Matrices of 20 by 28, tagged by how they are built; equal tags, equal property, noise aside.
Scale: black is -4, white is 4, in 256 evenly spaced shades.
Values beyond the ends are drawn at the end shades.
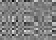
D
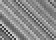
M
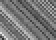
M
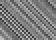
M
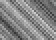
M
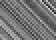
M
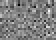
D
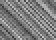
M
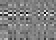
D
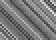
M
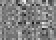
D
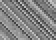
M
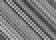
M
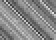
M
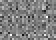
D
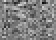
D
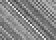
M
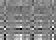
D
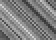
M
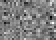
D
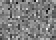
D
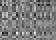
D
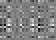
D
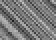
M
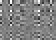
D
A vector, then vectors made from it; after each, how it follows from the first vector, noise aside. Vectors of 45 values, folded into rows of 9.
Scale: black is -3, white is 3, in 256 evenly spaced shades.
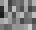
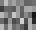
reversed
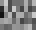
copied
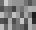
reversed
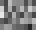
negated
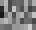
copied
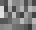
negated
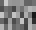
reversed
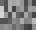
negated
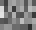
negated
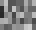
copied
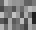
reversed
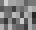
reversed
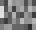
negated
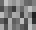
reversed
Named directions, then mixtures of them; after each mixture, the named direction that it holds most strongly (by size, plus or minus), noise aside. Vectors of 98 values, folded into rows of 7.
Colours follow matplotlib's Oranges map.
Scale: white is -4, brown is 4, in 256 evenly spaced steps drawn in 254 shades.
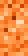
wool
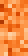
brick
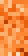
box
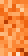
box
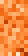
box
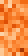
box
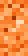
wool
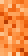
box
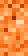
wool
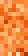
box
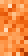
box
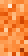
box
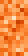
wool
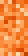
box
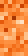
wool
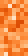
wool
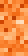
wool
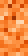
wool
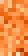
box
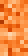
brick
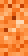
wool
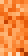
box
